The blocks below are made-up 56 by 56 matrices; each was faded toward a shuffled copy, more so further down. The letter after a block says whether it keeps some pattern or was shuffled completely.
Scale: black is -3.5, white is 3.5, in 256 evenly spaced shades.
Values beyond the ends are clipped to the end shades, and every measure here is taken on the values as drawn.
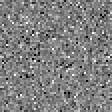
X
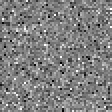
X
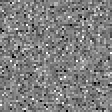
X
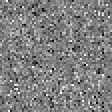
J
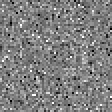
X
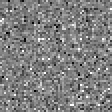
J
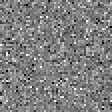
J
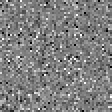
J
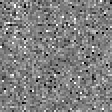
J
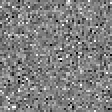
J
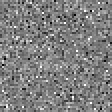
X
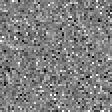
X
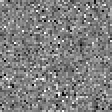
X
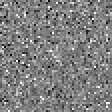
J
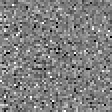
J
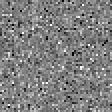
J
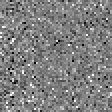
J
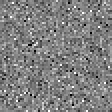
X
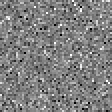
X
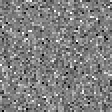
X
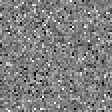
J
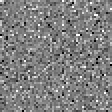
J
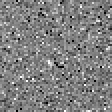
X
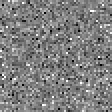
J
